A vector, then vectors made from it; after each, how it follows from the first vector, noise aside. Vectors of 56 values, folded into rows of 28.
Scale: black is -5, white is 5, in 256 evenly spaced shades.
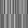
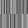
sign-scrambled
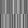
reversed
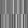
reversed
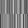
reversed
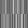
reversed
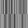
negated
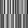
scaled up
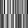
scaled up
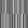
reversed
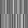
reversed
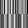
scaled up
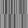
negated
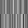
reversed
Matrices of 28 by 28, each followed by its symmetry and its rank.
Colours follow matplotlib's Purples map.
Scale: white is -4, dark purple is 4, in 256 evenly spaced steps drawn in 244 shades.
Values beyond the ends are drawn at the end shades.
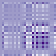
symmetric, rank one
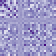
symmetric, rank three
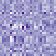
neither, rank three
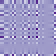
symmetric, rank one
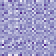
neither, rank three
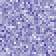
neither, full rank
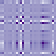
symmetric, rank one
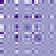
symmetric, rank two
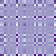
symmetric, rank one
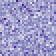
neither, full rank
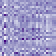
neither, rank three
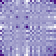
symmetric, rank three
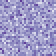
neither, full rank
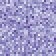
neither, full rank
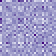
symmetric, rank three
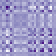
symmetric, rank two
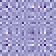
symmetric, rank two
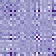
symmetric, rank three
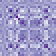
symmetric, rank three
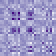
symmetric, rank three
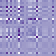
symmetric, rank two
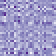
neither, rank three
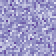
neither, full rank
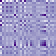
symmetric, rank two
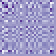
symmetric, rank two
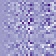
neither, rank three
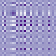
symmetric, rank one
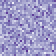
neither, full rank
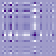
symmetric, rank one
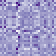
neither, rank three
